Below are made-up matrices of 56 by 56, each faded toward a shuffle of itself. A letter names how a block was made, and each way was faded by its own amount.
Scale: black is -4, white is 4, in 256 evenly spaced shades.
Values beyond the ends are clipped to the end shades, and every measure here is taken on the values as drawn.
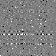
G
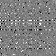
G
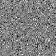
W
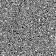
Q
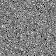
Q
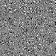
W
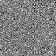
W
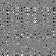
G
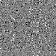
W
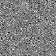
W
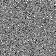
Q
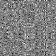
W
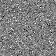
Q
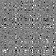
G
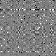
G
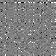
G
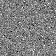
Q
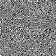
W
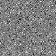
W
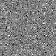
W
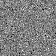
Q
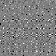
G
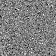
Q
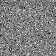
Q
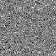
W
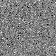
Q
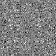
W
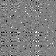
G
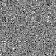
W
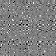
G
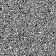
Q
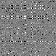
G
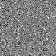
W
